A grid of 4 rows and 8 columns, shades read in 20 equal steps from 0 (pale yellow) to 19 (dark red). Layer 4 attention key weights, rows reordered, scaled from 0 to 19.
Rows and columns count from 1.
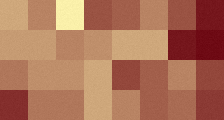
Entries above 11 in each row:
4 2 3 3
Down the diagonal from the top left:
6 7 8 6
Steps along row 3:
down same down up down down up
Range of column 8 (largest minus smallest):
5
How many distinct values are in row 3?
6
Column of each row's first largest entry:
8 8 5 1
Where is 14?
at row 3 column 5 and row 3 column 8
